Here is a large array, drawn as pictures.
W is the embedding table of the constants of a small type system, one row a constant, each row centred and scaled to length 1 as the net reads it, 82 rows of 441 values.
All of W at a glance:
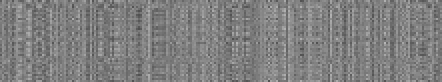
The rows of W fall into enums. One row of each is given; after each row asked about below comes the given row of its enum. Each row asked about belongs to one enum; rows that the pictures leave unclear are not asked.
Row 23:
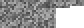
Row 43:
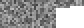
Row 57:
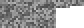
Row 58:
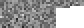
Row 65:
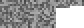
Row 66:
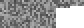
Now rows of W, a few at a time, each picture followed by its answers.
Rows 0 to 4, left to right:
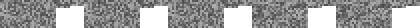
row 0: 66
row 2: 66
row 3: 57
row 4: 57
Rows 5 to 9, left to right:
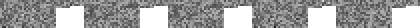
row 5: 58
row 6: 57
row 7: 57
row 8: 58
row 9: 65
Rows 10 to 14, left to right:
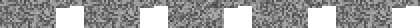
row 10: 65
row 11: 65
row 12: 23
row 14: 65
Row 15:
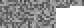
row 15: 65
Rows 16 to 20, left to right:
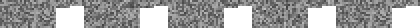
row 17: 23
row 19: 43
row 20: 65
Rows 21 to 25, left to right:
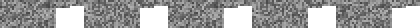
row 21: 23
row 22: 66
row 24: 66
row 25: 57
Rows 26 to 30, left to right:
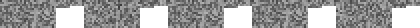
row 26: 65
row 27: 43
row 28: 65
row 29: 65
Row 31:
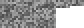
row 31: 57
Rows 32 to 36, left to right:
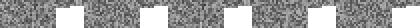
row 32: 43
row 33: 66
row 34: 43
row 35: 65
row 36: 66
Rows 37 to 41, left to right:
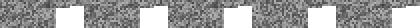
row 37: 23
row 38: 57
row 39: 23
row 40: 66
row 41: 57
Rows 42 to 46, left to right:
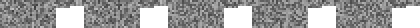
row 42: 43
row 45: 65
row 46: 66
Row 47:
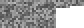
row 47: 57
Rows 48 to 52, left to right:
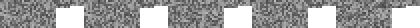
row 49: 66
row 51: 66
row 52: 23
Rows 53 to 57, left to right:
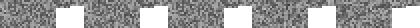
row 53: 66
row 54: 66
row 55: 66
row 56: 43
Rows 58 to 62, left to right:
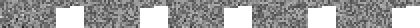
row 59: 65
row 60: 58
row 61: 57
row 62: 66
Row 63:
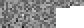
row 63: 58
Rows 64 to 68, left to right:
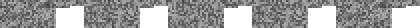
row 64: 23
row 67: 65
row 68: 23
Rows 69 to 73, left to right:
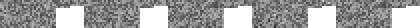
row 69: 66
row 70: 65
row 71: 23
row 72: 58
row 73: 23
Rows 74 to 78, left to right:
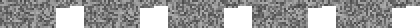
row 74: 65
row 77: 57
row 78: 66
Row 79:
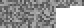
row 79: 65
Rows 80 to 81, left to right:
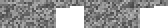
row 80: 57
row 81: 23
